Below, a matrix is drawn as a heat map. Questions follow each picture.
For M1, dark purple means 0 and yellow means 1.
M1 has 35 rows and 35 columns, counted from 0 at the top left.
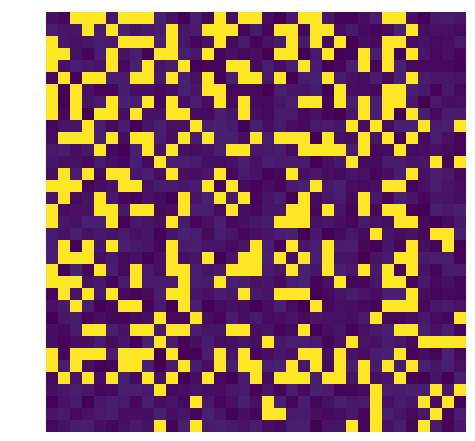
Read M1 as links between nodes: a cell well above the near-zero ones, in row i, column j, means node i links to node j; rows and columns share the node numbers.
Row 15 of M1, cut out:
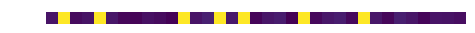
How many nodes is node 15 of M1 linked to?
7
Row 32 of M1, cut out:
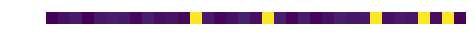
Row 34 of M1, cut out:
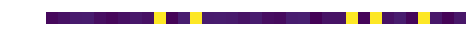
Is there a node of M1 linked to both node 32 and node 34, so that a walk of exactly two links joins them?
yes
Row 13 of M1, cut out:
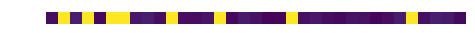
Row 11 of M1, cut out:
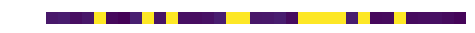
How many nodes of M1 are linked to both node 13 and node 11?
1
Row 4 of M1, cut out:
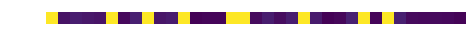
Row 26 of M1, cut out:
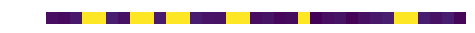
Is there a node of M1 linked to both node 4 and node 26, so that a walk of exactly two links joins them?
yes
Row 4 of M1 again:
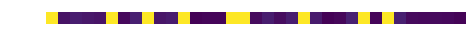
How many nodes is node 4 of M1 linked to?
9
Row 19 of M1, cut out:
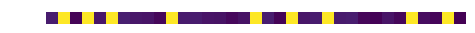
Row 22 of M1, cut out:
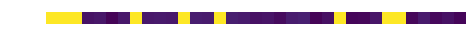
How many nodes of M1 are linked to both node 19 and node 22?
1
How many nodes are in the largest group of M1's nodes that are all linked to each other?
7
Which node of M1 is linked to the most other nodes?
node 10
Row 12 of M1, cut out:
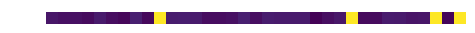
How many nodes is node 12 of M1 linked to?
4
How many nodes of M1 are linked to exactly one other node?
0
